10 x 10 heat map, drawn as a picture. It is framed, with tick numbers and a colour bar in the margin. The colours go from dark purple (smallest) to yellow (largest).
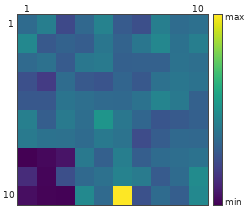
The halves do not mirror each other. Overall the values sit about 30% of the way up the scale. The ninth with the highest average is the bottom middle. In the bottom left lies a patch that is lower than the rest. Values change most from cell to cell in the bottom middle.
